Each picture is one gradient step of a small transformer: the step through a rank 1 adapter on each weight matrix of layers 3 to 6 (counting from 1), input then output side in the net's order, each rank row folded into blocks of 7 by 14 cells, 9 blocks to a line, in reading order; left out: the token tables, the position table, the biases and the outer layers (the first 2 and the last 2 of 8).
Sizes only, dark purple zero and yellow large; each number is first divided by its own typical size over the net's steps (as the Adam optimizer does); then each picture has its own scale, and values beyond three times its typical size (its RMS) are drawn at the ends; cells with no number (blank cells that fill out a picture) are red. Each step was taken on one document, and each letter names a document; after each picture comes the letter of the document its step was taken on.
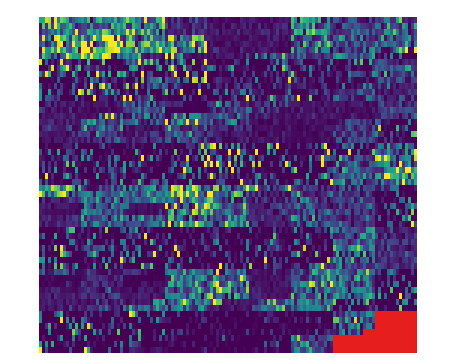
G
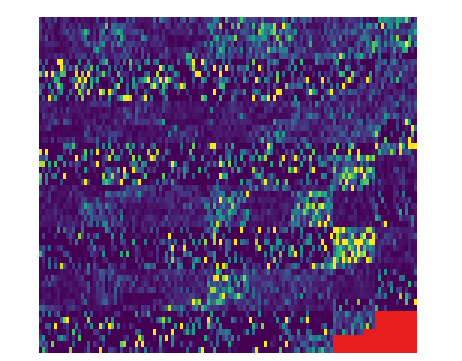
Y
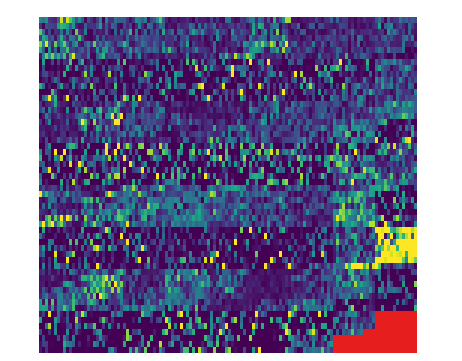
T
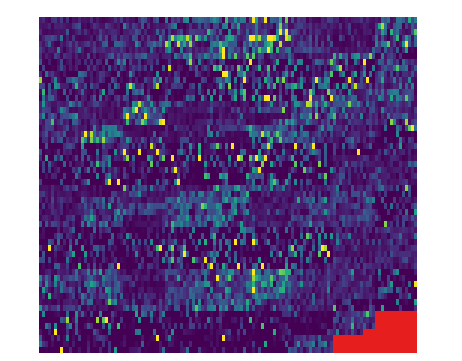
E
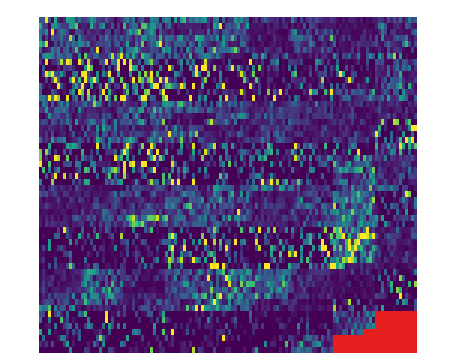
Y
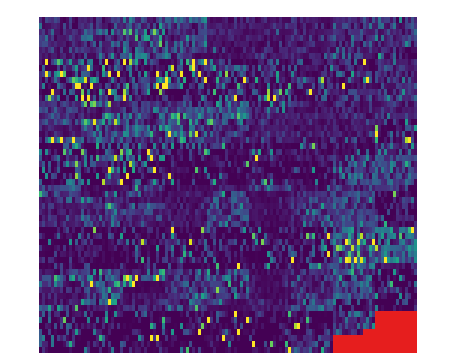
Y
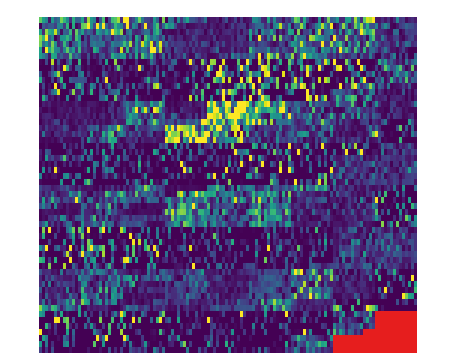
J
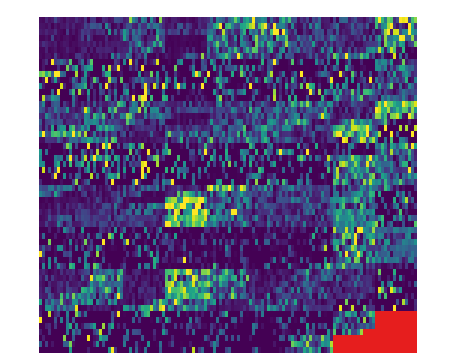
T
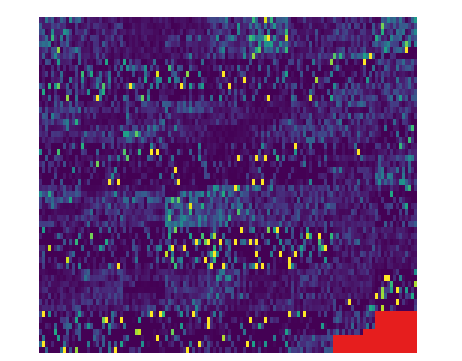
E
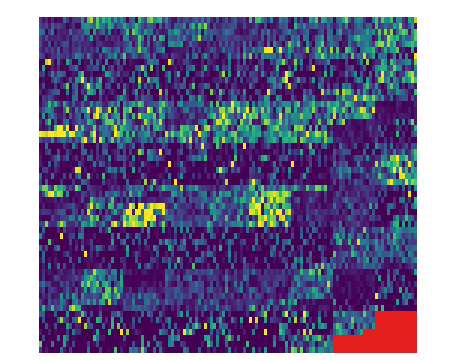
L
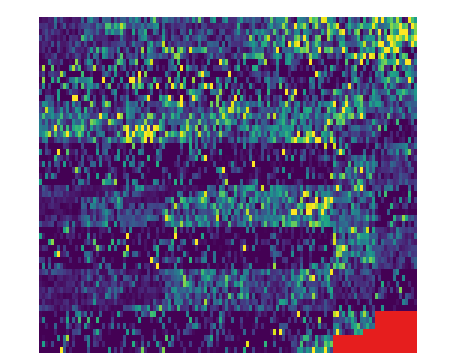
L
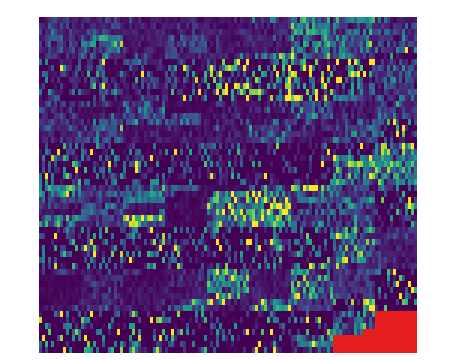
G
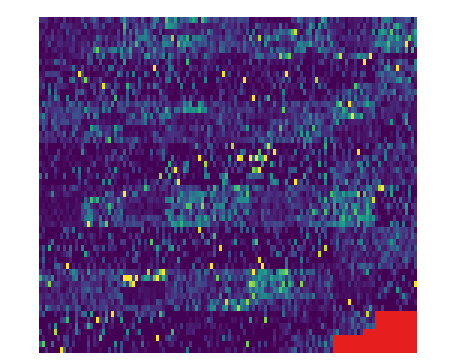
E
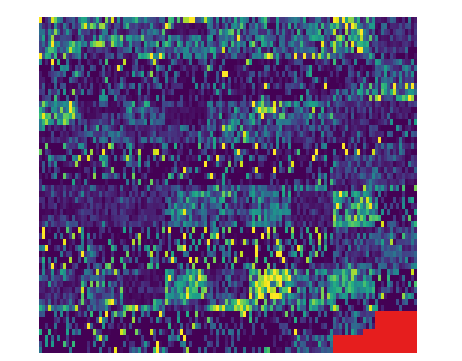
J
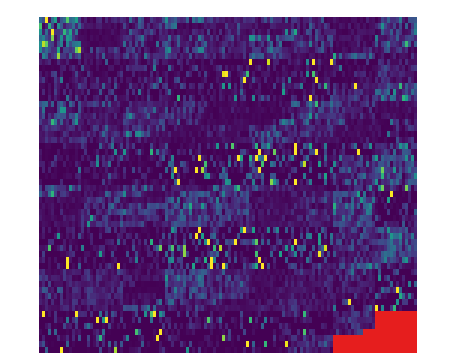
E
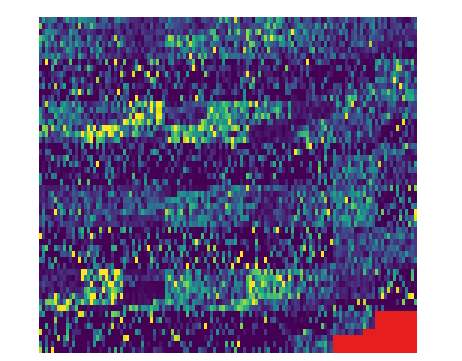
J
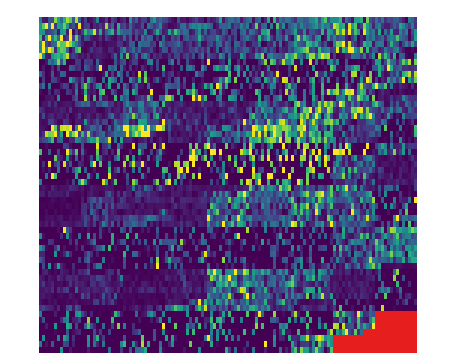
L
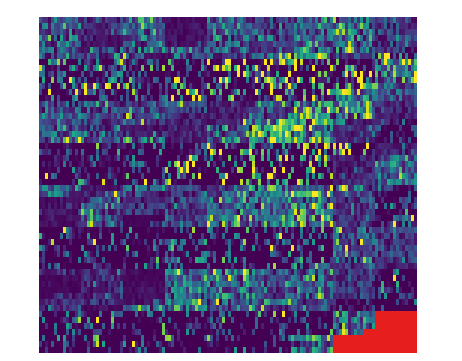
L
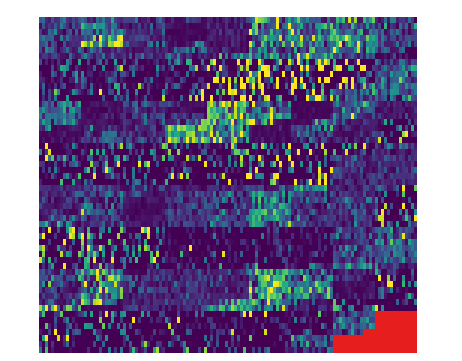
J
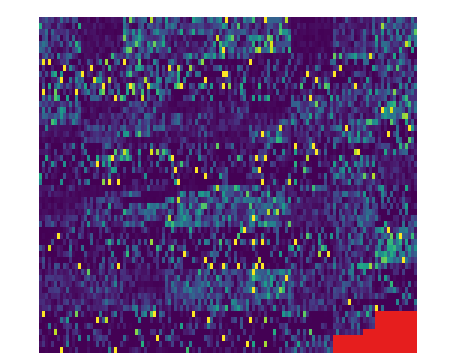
E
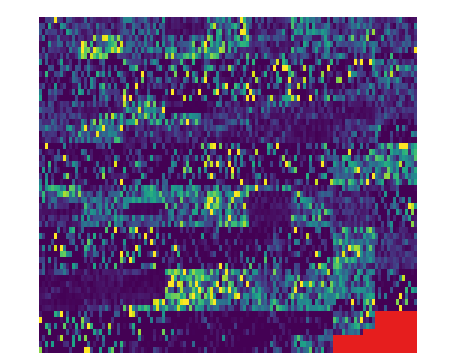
G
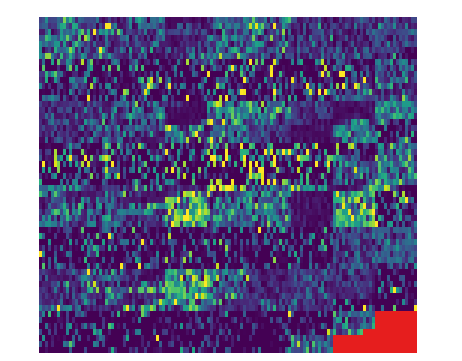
T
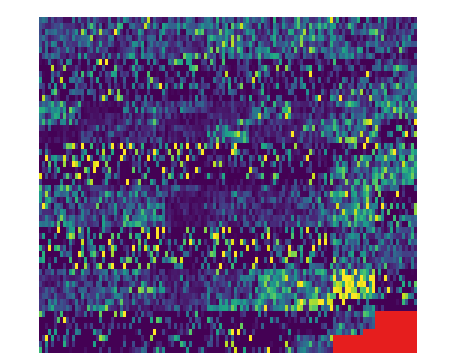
J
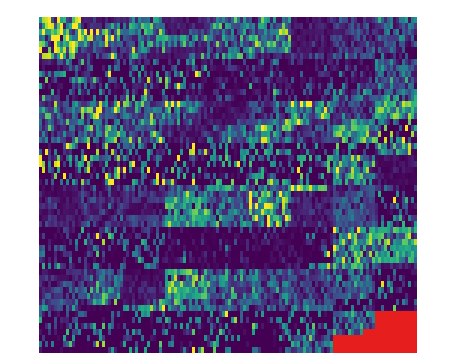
T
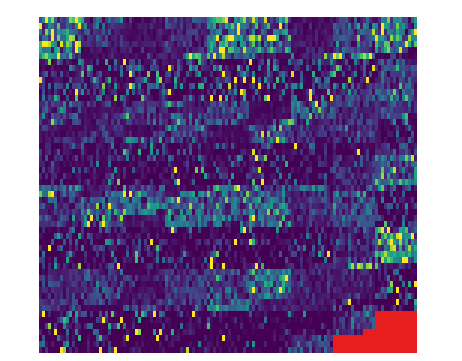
E
